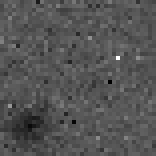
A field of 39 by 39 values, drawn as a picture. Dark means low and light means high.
Histogram: heavy tails on both sides. Ninth with the lowest average: bottom left. Odd rows or columns: none. Dips: one, in the bottom left. Stripes: none.
